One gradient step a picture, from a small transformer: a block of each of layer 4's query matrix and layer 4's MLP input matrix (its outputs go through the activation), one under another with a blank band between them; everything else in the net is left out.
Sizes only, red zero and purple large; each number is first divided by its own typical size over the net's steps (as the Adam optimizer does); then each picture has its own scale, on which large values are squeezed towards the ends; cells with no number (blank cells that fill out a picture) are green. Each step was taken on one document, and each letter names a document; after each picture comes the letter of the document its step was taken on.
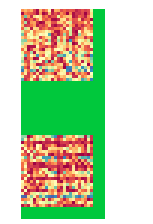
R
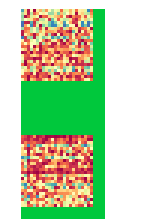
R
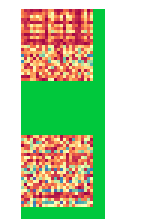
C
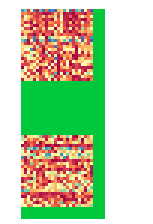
C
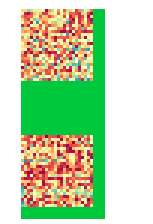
R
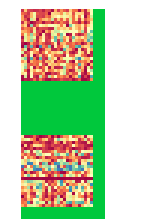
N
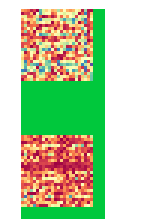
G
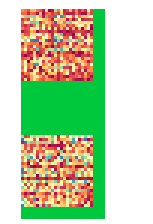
G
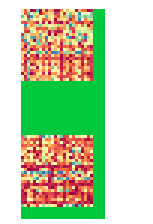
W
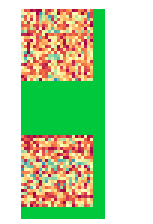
N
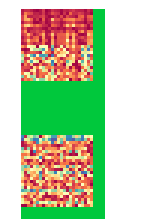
C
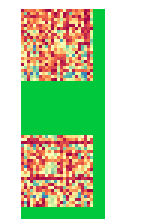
R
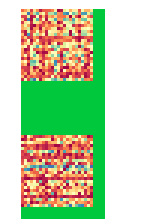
N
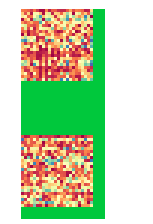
G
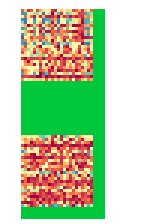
W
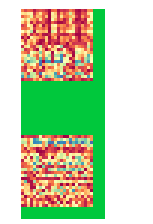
N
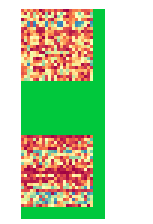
R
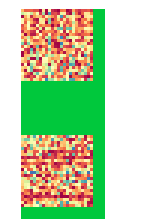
W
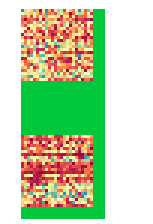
R
